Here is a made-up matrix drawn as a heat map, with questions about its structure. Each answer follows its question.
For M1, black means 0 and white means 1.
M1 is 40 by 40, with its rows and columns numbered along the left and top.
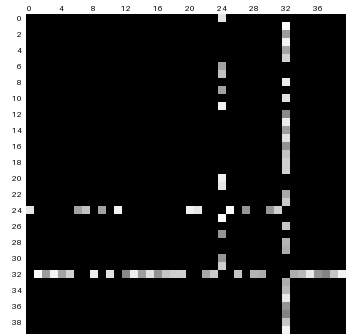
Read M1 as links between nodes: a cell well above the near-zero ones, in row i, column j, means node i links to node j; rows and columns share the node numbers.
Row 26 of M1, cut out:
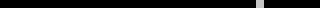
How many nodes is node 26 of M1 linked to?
1
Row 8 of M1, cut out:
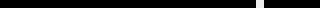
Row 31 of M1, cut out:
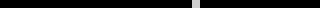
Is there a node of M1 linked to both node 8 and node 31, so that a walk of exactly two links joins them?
no
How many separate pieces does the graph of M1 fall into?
2
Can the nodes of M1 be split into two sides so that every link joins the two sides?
yes
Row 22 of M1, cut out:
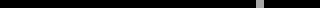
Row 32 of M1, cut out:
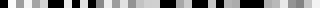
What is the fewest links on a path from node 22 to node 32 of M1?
1
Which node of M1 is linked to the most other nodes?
node 32
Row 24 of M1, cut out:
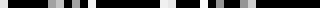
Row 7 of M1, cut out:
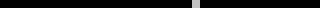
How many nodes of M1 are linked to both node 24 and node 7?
0
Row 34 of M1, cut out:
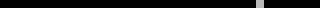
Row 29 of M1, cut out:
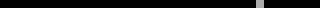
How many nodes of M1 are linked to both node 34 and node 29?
1
